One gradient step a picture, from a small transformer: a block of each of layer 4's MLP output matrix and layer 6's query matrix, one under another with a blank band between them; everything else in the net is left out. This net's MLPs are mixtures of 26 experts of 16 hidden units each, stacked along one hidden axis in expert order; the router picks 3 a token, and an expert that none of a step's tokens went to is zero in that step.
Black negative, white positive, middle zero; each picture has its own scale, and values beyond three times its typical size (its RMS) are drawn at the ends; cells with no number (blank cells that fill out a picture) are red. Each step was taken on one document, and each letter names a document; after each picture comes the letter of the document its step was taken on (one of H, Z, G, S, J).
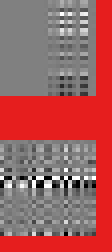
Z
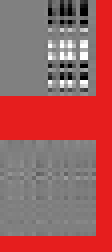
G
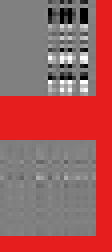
G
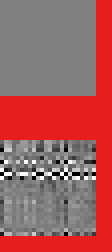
Z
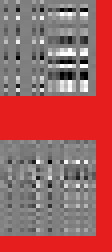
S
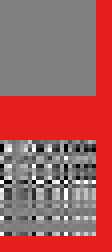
Z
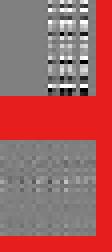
G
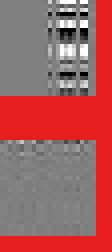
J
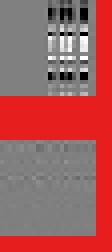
G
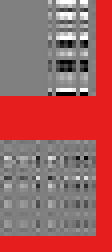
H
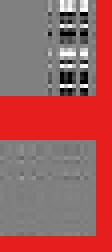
J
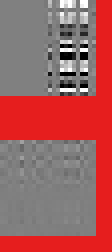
J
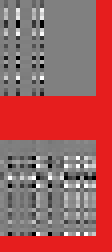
S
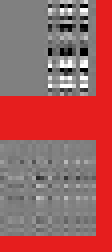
G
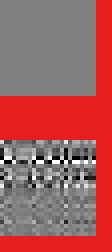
Z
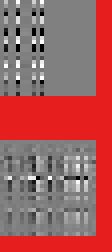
S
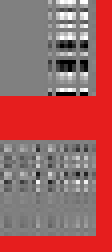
H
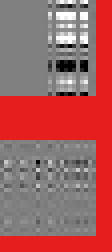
H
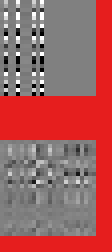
S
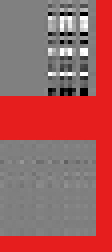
G
